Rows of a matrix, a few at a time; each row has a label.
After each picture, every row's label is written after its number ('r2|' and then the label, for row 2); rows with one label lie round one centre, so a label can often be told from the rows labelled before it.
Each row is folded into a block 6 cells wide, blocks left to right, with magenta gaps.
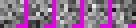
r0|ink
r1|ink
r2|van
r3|van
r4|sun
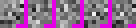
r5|ink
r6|van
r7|van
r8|ink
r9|ink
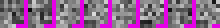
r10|sun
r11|sun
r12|van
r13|ink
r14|van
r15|ink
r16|sun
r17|ink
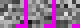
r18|van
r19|ink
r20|ink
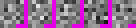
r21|van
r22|van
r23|van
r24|sun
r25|van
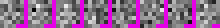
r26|van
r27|van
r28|van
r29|sun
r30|sun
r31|ink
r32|sun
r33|van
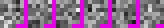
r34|van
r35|ink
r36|ink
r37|van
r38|sun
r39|van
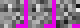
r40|van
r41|van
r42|ink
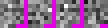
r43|van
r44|ink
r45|van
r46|sun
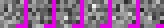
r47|van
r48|sun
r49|sun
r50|van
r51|van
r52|sun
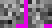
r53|ink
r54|sun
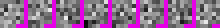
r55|van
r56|ink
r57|sun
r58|ink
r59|ink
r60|van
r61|sun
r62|van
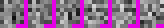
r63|sun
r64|sun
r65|sun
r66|van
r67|van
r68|ink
